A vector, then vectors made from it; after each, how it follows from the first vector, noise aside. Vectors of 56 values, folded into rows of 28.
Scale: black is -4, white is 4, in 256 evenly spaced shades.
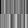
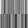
negated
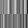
wrapped around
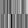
wrapped around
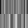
copied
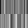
copied
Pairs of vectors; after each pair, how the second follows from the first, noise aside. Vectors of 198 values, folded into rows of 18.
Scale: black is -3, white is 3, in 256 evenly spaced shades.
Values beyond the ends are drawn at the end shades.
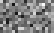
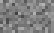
shrunk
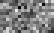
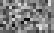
shuffled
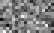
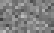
shrunk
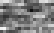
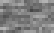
shrunk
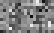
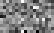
shuffled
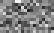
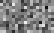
shuffled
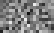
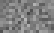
shrunk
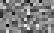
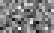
shuffled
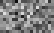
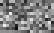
shuffled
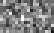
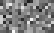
shuffled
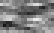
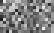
shuffled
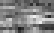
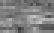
shrunk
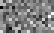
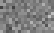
shrunk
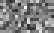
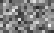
shuffled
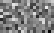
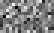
shuffled
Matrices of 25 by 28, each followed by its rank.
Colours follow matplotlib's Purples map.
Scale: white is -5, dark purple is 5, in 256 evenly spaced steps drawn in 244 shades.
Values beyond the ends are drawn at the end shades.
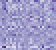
five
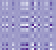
one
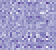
five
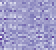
five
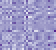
three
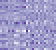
three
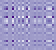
one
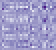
three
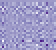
three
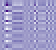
one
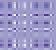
one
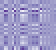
one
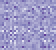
five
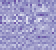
five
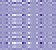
one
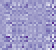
three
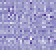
five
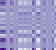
one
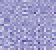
five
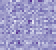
five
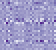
three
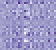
three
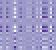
one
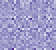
five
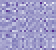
three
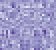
five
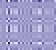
one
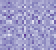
three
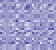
three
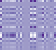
one
